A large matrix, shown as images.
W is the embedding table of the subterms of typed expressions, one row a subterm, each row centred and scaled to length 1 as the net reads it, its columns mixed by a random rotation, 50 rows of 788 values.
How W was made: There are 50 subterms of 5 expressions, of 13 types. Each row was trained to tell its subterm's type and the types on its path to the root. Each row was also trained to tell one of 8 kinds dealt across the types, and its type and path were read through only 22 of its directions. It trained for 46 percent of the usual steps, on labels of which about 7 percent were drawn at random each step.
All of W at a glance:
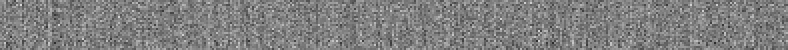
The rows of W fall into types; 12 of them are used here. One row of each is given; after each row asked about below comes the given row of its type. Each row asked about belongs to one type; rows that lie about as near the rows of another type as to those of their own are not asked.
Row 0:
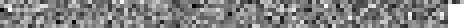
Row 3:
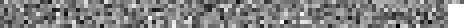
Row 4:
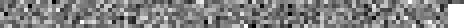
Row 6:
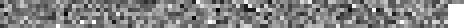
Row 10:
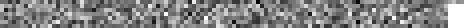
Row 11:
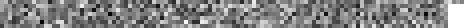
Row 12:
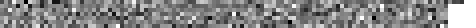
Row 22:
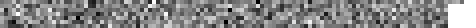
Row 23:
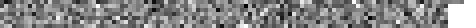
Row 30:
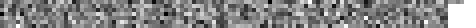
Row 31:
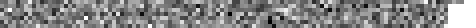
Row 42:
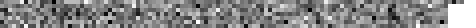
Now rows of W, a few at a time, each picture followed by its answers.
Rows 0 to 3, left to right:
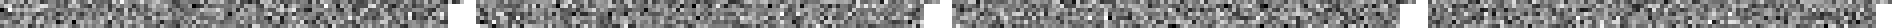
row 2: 42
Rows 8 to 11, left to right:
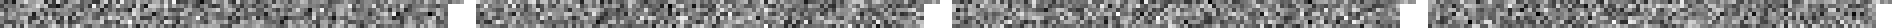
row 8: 0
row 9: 11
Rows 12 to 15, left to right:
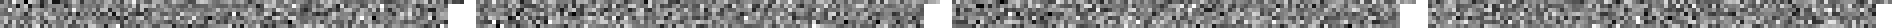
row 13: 3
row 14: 3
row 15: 6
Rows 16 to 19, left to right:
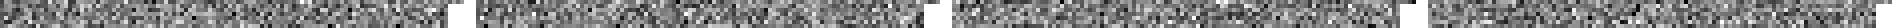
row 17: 30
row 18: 4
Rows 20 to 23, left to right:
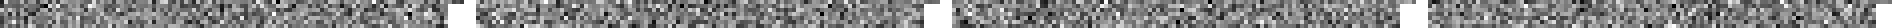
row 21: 0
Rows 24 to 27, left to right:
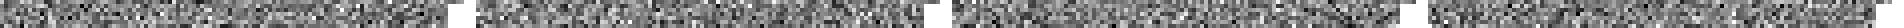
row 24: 42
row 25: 4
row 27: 3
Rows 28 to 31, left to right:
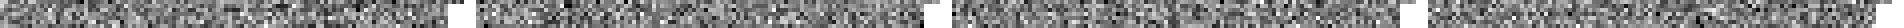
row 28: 12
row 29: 22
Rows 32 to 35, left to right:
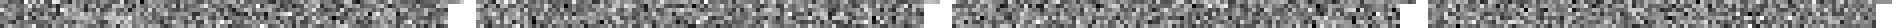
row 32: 10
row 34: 4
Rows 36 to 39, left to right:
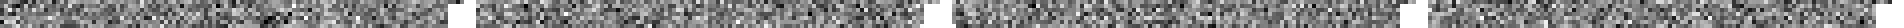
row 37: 11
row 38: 22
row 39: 12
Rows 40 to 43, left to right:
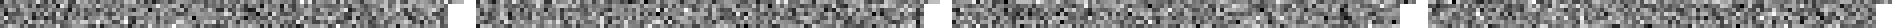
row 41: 3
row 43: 42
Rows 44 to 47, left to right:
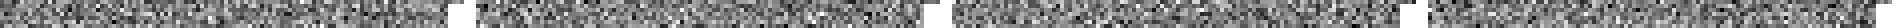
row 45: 42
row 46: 4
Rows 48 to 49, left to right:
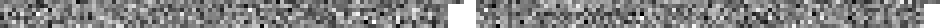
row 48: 23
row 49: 31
